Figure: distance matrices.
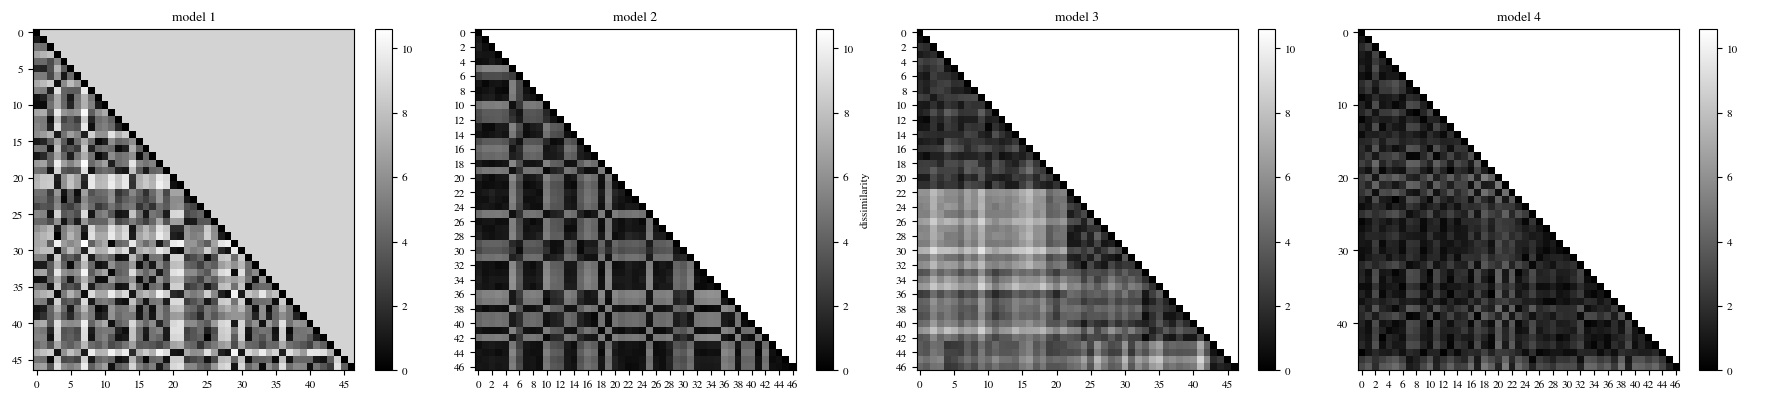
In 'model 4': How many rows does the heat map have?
47
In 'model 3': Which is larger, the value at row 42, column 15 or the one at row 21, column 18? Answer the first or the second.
the first
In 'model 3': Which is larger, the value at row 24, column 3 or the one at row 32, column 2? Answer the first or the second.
the second
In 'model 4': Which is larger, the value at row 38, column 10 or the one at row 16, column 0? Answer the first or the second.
the second
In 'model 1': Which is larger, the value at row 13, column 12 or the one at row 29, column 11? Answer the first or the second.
the first
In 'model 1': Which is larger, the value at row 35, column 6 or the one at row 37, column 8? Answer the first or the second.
the first
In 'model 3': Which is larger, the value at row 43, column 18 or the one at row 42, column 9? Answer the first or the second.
the second
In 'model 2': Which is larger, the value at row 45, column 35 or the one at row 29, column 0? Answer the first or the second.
the second
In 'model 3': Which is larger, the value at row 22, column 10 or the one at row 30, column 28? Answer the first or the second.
the first
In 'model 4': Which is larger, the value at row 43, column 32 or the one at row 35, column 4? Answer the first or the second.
the first
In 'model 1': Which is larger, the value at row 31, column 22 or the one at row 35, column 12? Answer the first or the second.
the first
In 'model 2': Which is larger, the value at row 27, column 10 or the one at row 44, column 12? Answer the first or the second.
the first
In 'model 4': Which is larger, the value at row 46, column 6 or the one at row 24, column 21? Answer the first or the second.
the first
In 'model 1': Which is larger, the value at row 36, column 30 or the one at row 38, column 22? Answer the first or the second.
the second
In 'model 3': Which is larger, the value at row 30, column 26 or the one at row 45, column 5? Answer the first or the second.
the second
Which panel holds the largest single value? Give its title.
model 1
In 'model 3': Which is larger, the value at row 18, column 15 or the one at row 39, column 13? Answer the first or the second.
the second
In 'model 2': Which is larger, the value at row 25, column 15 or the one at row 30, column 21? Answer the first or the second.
the second
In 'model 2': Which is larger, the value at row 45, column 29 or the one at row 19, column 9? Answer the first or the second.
the second
